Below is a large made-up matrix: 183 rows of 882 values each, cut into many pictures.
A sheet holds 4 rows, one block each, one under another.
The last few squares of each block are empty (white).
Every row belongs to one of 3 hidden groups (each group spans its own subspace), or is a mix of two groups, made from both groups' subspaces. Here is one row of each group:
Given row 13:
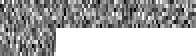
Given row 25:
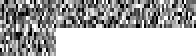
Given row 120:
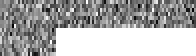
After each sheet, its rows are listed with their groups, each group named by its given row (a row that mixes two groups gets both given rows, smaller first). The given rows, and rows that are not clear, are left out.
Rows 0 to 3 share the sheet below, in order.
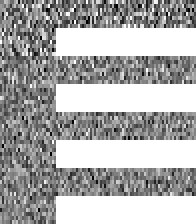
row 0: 120
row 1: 13 and 120
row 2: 120
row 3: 13
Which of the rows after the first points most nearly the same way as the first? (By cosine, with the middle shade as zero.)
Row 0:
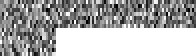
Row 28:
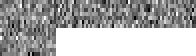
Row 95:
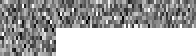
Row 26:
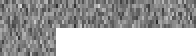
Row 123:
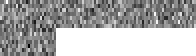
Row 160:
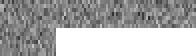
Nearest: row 95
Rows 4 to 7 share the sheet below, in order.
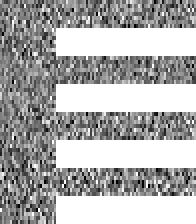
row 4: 120
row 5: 120
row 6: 120
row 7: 13
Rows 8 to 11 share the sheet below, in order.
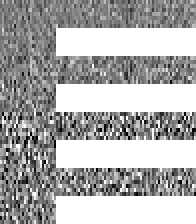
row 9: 13
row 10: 25
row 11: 25 and 120
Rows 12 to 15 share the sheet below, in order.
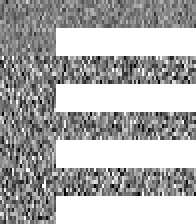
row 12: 25
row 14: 13
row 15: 25
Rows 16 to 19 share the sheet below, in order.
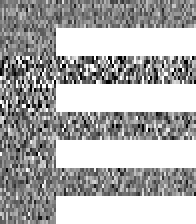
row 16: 25 and 120
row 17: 25
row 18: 13
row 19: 25
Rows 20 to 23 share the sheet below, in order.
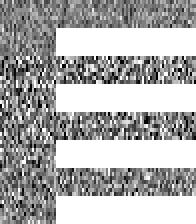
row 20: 13
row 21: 25
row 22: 25 and 120
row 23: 120
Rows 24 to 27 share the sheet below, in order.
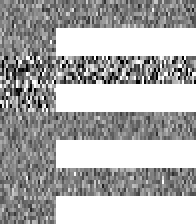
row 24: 120
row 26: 25 and 120
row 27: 120
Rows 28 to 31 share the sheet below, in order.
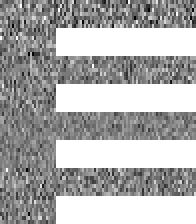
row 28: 120
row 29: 13
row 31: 25
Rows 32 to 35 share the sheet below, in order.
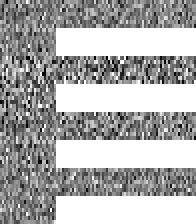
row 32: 25
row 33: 25
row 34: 25
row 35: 13 and 120
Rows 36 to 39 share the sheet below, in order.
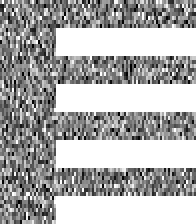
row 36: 13
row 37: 13
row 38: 25
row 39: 25 and 120
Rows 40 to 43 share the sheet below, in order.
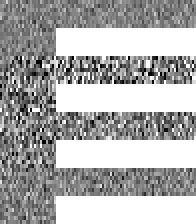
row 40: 25
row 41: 120
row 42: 25
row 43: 25
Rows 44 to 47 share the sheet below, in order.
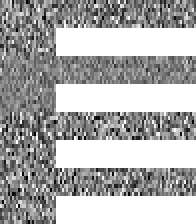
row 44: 25
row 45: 13 and 25
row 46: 25
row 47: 120
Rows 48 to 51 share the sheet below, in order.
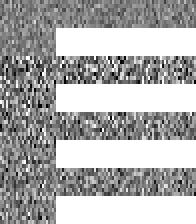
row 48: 25
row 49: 25
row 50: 25
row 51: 25
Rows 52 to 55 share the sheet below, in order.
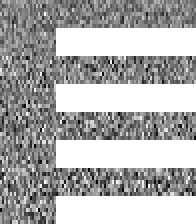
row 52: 13 and 120
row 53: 25
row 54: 25
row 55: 13
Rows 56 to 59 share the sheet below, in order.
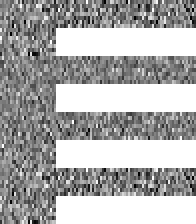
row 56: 120
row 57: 13
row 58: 120
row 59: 120
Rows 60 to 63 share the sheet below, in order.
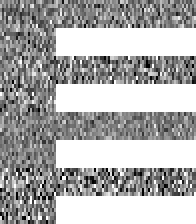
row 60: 25 and 120
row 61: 120
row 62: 25
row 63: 25
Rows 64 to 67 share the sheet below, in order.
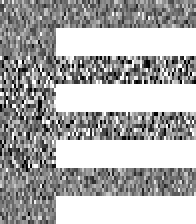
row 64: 13
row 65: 25 and 120
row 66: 120
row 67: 25
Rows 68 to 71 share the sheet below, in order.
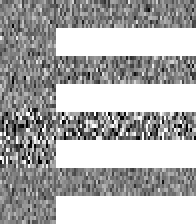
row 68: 120
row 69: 120
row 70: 25
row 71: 25 and 120
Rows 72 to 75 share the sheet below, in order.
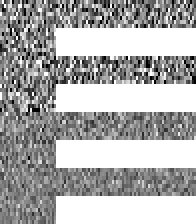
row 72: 25 and 120
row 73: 120
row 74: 25
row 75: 13
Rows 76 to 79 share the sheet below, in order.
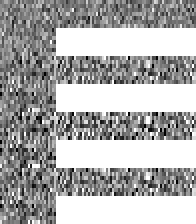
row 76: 120
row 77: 120
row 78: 120
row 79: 120
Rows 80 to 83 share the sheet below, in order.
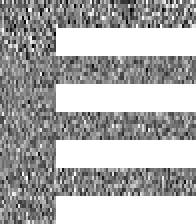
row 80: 13 and 120
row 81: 13 and 25
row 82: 13
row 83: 120
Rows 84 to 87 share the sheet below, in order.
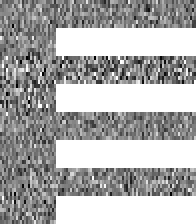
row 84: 120
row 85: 25
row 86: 25
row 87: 13
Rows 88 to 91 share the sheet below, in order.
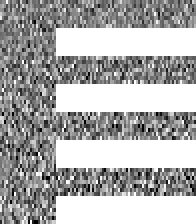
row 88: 25
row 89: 120
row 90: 13
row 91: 120
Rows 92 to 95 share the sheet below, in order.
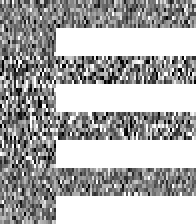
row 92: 13 and 25
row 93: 25
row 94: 13
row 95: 120
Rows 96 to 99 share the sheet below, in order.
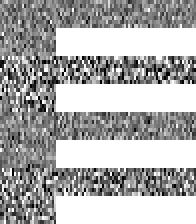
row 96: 120
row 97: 13
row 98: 120
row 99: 25
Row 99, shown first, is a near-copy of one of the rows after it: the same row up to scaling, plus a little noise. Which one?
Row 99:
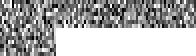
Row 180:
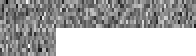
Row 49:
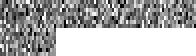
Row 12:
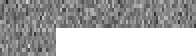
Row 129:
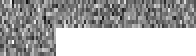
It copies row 129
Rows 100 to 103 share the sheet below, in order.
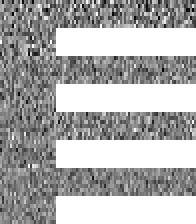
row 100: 13 and 120
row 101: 13 and 120
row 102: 120
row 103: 13
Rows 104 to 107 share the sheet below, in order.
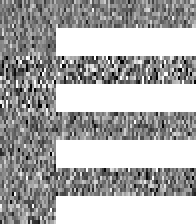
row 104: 13 and 120
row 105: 25
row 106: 13 and 120
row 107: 120
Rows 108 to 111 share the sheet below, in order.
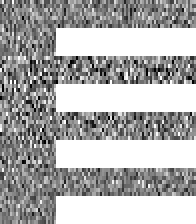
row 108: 13
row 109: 13
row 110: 25
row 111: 13
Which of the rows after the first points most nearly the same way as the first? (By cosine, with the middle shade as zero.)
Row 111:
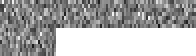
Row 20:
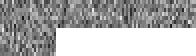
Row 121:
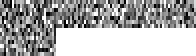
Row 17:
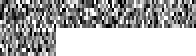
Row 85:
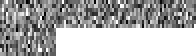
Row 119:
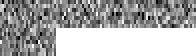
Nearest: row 20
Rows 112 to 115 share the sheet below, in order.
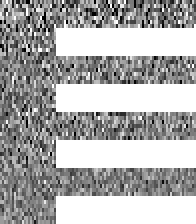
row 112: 25
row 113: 120
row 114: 25 and 120
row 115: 13 and 120
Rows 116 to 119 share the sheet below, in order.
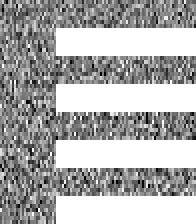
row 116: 25
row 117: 13 and 25
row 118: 120
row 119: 13
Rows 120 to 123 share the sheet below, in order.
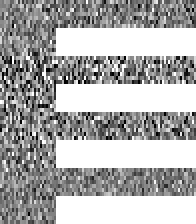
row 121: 25
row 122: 25
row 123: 25
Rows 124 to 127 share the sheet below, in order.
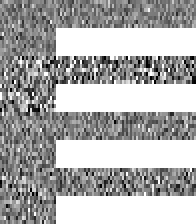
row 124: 120
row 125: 120
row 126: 13 and 25
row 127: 25
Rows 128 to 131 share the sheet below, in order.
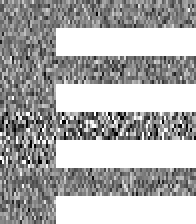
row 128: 13 and 120
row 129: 25
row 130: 25
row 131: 13 and 25
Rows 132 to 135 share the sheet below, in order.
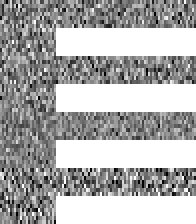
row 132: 25
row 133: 13
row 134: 25
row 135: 13
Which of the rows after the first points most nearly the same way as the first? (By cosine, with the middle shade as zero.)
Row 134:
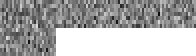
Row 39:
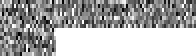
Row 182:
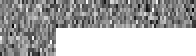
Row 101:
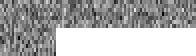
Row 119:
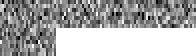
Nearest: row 39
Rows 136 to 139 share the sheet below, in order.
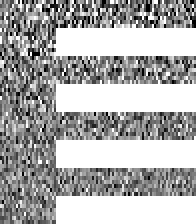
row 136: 120
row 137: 13
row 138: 25
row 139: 120
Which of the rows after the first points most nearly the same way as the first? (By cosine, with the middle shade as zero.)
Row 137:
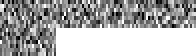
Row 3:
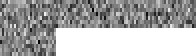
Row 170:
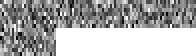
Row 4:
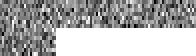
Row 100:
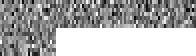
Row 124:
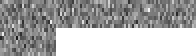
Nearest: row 100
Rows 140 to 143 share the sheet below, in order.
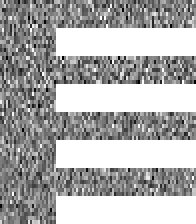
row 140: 13 and 25
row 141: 25 and 120
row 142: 13
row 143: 120
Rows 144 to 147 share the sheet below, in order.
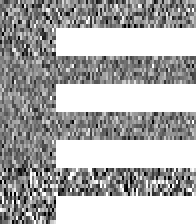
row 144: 120
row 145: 120
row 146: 120
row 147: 13
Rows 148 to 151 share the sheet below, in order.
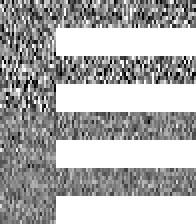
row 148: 13
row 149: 25
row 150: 120
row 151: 13 and 120
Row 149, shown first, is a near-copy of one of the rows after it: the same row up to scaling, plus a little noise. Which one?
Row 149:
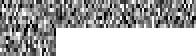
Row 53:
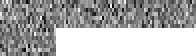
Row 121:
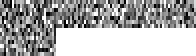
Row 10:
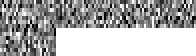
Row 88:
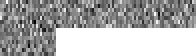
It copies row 10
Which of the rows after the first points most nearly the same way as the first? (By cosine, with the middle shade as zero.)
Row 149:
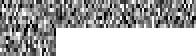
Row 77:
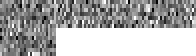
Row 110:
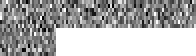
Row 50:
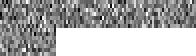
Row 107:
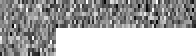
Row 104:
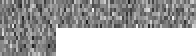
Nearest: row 50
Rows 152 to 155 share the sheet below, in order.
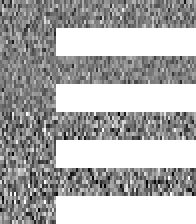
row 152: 25
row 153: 120
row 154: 25
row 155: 13
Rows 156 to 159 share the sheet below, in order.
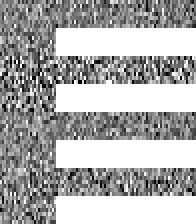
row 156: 120
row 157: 25
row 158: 25 and 120
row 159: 13
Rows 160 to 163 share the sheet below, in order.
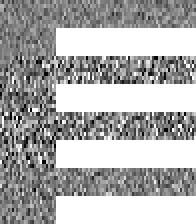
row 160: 13
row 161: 120
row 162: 25
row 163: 25
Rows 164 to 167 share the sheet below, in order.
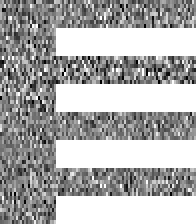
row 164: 13 and 25
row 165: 13
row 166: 25
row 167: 13
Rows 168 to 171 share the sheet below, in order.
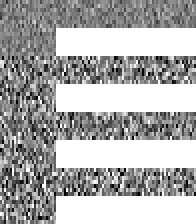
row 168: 25
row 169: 13
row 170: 13 and 120
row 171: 25
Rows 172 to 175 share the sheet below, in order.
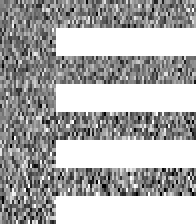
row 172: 120
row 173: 25
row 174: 120
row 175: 13 and 120
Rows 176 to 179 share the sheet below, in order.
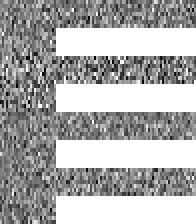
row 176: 120
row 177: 25
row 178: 13
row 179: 120
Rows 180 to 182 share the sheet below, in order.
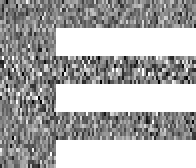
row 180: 25
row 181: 13
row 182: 120
